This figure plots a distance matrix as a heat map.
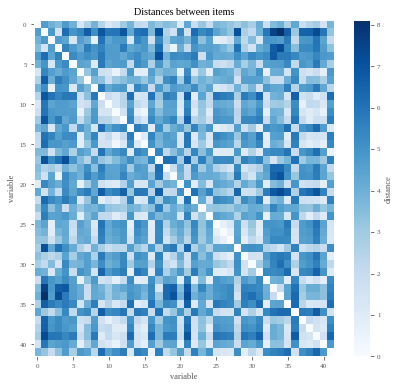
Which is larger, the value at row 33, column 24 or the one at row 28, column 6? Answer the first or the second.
the first
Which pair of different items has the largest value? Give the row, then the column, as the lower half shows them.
34, 1
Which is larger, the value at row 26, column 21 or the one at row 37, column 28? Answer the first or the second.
the first
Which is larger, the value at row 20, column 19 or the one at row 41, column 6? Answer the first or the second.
the second
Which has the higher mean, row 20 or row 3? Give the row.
3
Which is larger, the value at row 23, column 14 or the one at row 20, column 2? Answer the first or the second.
the second
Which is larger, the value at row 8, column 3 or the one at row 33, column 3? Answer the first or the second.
the second
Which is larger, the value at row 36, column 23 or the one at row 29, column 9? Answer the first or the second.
the second
